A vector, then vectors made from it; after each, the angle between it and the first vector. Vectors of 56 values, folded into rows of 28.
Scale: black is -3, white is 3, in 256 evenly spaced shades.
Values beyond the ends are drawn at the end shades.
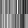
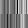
nearly opposite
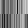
nearly opposite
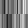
nearly opposite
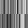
nearly opposite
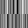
partly opposed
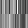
nearly parallel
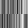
nearly opposite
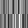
orthogonal
